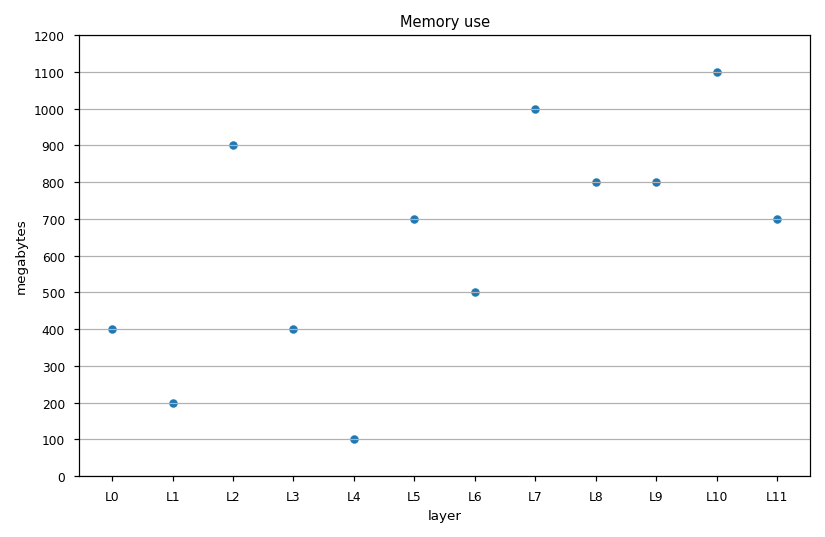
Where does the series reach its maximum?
L10
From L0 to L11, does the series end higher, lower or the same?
higher
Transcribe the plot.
Title: Memory use
x-axis: layer, ticks L0 L1 L2 L3 L4 L5 L6 L7 L8 L9 L10 L11
y-axis: megabytes, ticks 0 100 200 300 400 500 600 700 800 900 1000 1100 1200
Values:
400 200 900 400 100 700 500 1000 800 800 1100 700
